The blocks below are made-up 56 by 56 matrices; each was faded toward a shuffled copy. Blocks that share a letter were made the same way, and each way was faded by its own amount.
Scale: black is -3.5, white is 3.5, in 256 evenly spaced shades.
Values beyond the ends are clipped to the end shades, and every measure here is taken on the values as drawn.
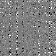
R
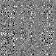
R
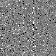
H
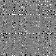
R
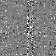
R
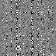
R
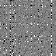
R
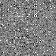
H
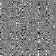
R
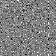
H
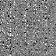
H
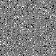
H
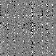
R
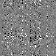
R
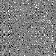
H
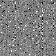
H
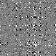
R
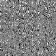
H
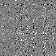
R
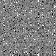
H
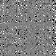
R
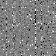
H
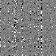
R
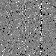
H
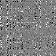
R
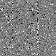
H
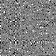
H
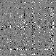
R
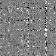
R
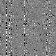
R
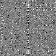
H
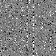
H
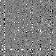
R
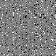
H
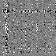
R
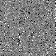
H
